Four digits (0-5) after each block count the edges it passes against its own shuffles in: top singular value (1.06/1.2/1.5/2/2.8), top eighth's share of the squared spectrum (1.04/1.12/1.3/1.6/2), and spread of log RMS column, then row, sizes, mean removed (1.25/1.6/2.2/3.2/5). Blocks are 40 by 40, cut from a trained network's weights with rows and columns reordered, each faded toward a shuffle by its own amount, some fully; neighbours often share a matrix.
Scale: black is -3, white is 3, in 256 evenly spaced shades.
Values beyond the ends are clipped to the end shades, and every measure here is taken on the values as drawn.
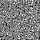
0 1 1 0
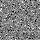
0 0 0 0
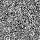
1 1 0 0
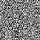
3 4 2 0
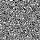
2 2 0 1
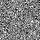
0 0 0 0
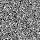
0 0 0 0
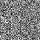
3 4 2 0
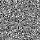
2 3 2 1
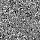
1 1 0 0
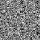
3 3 2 1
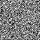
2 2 0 0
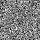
0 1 0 0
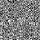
3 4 2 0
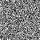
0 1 0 0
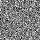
2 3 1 0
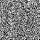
2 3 1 0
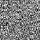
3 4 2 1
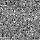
1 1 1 0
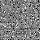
1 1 1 0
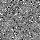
0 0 0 0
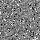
0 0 0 0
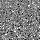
0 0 0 0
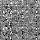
2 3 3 0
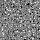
0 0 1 0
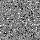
0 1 0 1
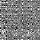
3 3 3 0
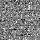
1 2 2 0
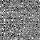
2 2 2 0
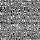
2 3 3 0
